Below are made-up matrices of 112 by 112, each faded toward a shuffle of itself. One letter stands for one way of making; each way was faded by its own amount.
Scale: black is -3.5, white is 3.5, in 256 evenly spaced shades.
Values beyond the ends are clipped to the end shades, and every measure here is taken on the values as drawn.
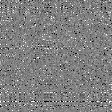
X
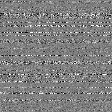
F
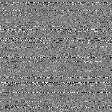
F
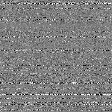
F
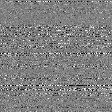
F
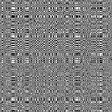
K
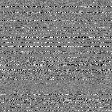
F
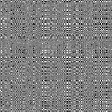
K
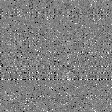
X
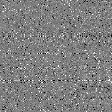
X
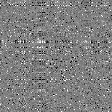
X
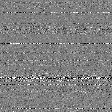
F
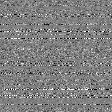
F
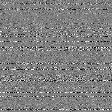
F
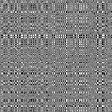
K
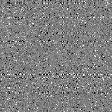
X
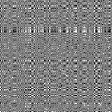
K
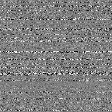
F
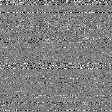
F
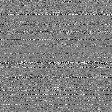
F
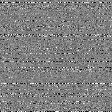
F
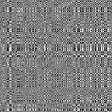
K
